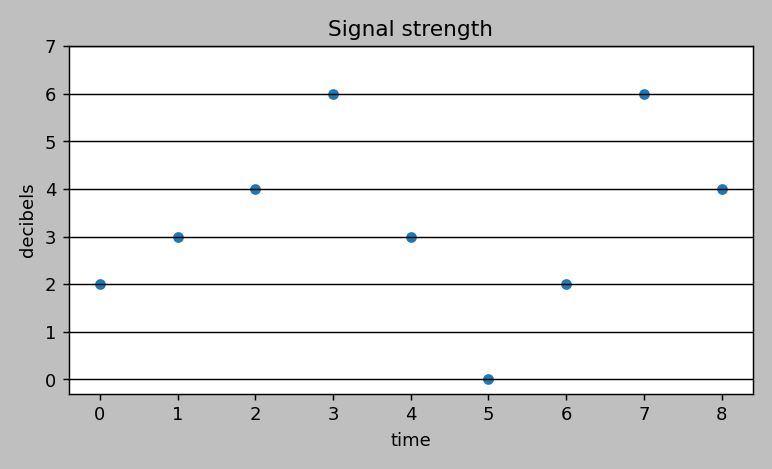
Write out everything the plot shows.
Title: Signal strength
x-axis: time, ticks 0 1 2 3 4 5 6 7 8
y-axis: decibels, ticks 0 1 2 3 4 5 6 7
Values:
2 3 4 6 3 0 2 6 4
